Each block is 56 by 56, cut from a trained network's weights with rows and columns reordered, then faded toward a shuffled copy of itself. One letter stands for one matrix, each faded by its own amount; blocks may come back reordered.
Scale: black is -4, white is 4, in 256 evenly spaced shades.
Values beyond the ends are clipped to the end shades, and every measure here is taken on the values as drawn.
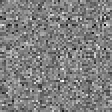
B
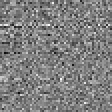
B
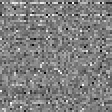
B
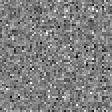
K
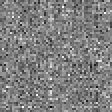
K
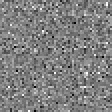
K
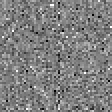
K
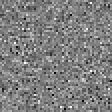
K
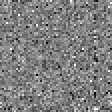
K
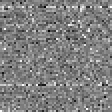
B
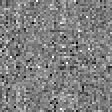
K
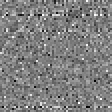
B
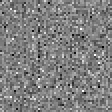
K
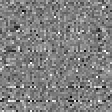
B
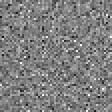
K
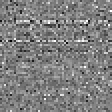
B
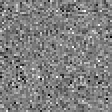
K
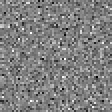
K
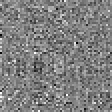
K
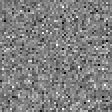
K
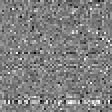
B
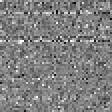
B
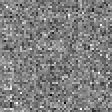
K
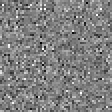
K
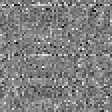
B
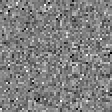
K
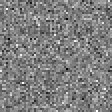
K
